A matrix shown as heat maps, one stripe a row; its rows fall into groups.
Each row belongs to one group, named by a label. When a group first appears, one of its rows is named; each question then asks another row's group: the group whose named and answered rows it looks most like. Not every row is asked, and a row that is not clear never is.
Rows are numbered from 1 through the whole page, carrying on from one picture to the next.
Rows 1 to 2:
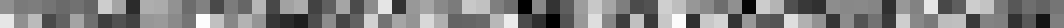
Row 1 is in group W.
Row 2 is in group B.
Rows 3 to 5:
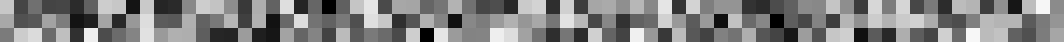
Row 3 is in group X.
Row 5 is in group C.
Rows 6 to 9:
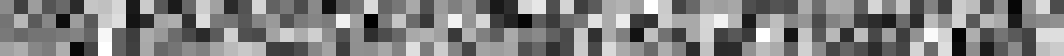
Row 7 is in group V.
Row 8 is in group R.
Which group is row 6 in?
X
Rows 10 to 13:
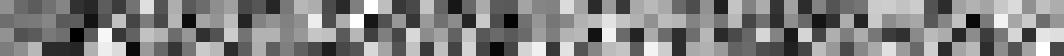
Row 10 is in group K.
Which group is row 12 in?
R
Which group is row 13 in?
X
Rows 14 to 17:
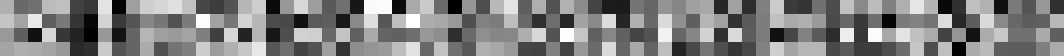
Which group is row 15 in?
B
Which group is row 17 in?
B
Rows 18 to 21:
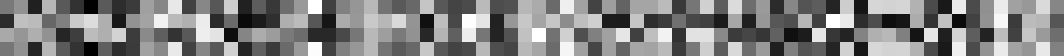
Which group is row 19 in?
C
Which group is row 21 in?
K
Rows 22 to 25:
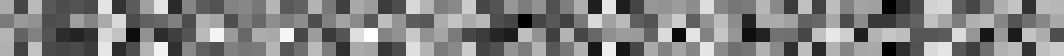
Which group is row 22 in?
R
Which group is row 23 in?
V
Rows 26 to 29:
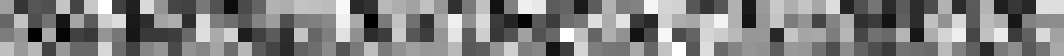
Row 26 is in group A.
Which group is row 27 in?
V
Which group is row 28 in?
V
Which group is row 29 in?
B
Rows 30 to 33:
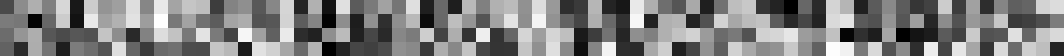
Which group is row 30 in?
C
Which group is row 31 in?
C
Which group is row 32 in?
A
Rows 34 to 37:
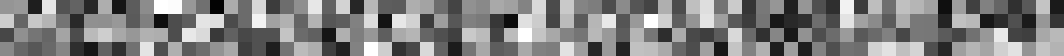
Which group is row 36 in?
C
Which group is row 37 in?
K
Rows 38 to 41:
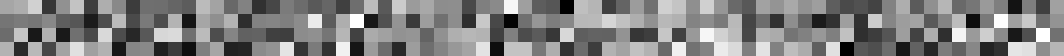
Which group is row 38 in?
B
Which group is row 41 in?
A
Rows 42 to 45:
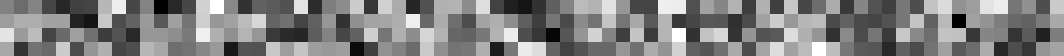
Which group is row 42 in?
V
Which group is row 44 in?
B
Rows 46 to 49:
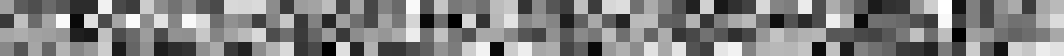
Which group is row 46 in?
R
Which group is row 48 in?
B
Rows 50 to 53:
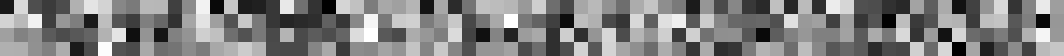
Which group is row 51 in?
B
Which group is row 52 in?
X
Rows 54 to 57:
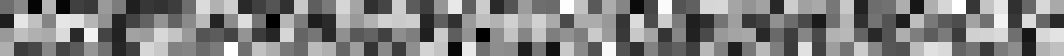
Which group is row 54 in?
V
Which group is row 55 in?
C
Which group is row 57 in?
R
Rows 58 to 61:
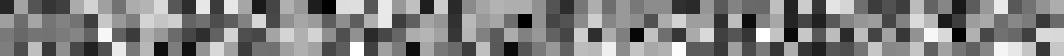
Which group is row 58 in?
C
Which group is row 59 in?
W
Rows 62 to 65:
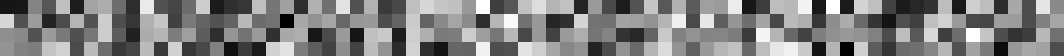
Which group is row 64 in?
W
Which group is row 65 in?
A
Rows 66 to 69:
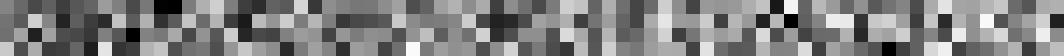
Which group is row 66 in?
V
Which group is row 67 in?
X
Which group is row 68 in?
K
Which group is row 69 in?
R
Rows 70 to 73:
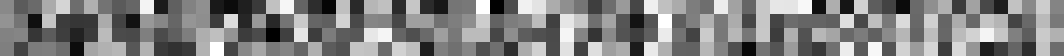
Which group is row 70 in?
A
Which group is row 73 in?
X
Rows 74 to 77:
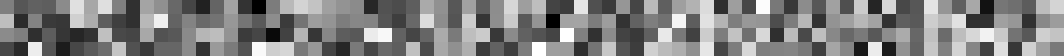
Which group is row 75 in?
R
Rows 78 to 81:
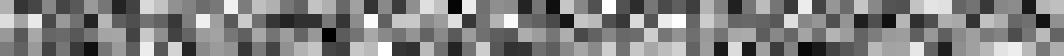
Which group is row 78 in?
R
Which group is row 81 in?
K
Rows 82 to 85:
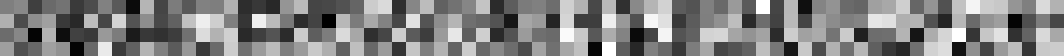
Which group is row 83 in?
X
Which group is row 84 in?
V
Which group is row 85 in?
R
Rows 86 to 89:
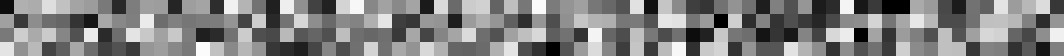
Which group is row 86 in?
C
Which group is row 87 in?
W
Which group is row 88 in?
C
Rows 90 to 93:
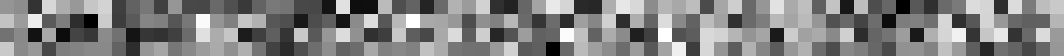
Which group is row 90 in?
A
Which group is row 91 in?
B
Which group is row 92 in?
V
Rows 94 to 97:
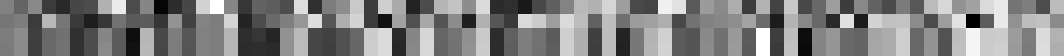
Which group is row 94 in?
V
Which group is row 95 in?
K
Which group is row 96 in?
K
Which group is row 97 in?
K
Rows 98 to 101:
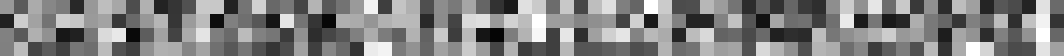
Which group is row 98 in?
X
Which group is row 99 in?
C
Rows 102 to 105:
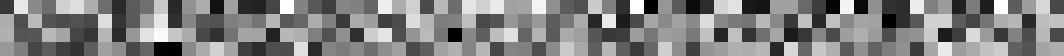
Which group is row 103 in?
R
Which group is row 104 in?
W
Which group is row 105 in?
V
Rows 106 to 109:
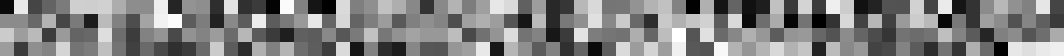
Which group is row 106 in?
C
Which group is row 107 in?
W
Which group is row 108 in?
B
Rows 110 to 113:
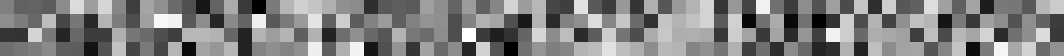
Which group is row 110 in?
R
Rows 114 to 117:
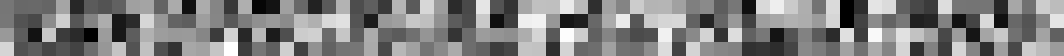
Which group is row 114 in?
A
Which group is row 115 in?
A
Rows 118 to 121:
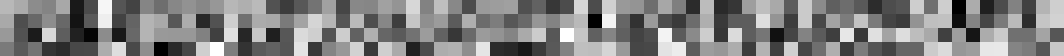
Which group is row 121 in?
V
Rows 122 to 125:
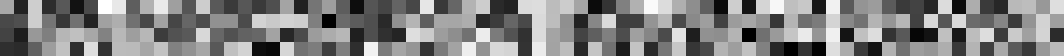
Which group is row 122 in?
A
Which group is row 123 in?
X
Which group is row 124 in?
A
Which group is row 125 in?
C
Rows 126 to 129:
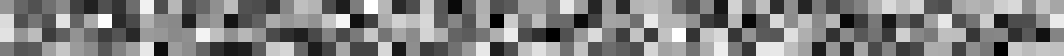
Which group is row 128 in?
B
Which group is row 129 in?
A
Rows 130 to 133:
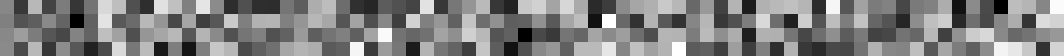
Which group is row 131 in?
R
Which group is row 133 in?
K
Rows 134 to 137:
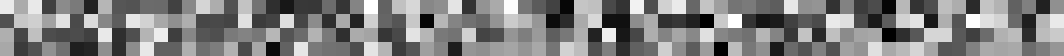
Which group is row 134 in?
B
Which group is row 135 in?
C
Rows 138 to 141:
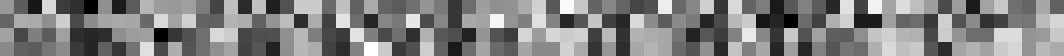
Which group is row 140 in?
K
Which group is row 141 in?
K
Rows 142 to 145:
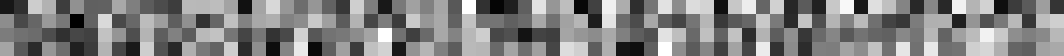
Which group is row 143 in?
R
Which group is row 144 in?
V
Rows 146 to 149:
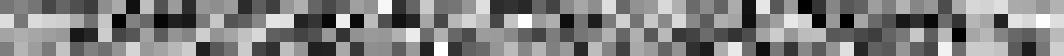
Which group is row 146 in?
K
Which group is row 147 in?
A
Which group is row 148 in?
B
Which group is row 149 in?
C
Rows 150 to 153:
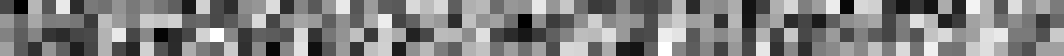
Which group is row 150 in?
A
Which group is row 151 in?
W
